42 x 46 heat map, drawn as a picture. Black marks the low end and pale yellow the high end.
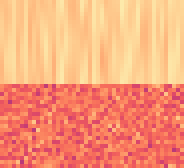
The table splits into 2 rows of 1 panel. Panel 1,1: very high, streaked downward, faint in contrast. Panel 2,1: high, fine-grained.
